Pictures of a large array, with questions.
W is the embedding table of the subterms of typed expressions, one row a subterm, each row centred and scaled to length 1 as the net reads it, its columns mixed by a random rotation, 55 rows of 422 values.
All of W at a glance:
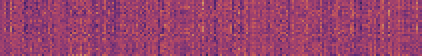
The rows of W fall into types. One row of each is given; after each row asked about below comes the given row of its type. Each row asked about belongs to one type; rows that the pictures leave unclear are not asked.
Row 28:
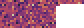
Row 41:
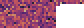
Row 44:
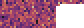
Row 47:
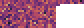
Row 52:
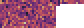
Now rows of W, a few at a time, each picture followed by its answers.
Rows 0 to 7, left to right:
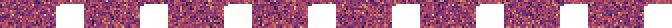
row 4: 47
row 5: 28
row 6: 52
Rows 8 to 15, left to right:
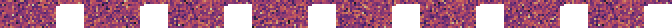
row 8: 28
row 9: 28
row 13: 28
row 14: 44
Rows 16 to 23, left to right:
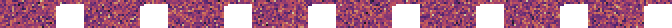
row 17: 44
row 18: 41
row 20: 47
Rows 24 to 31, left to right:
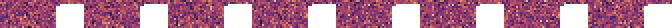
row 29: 28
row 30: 41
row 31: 28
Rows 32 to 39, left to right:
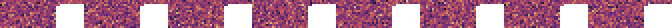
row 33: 41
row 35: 52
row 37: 28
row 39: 41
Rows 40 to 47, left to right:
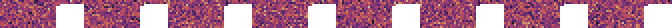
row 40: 47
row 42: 52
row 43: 41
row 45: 52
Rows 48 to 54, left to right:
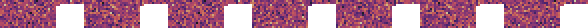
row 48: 47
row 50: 47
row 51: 52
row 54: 41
